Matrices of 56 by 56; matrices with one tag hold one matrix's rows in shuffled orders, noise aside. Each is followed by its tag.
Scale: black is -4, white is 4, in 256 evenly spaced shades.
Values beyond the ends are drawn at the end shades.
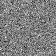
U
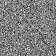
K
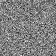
K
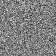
K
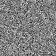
K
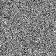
U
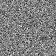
K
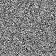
K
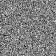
U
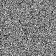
U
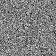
K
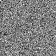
U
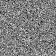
K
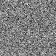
K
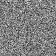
K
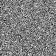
U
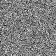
U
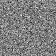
K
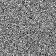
K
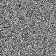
U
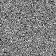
U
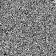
U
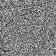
U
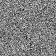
K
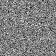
K
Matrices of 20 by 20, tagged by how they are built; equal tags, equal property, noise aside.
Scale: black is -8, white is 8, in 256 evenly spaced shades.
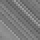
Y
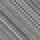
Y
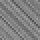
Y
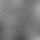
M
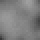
M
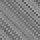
Y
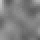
M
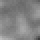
M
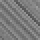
Y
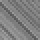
Y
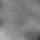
M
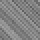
Y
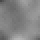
M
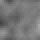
M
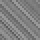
Y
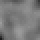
M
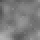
M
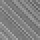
Y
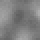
M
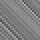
Y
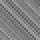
Y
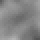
M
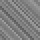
Y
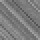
Y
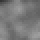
M
